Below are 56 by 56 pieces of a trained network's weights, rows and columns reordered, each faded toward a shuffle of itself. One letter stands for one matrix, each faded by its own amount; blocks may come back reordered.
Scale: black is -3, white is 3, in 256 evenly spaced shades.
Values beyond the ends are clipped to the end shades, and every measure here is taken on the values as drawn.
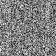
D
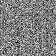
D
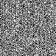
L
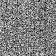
D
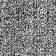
L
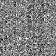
L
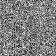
L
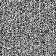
D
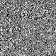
L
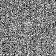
D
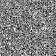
L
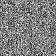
L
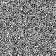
D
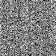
L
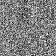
D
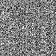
L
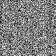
D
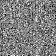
L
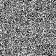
D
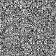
L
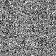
L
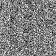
L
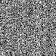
L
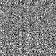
L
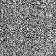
L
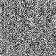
L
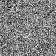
D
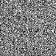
L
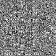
L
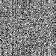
L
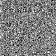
L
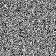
D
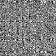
L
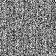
L
